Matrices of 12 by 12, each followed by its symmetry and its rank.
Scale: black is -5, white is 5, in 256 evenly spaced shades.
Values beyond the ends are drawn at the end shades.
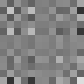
symmetric, rank two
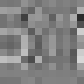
neither, rank two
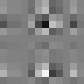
neither, rank one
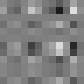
neither, rank one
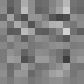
neither, rank two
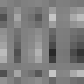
neither, rank one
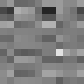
neither, rank two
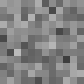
neither, full rank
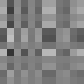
neither, rank one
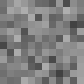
neither, full rank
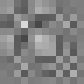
symmetric, rank two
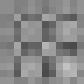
symmetric, rank two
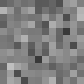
neither, full rank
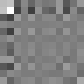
symmetric, rank two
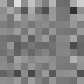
neither, rank two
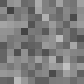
neither, full rank
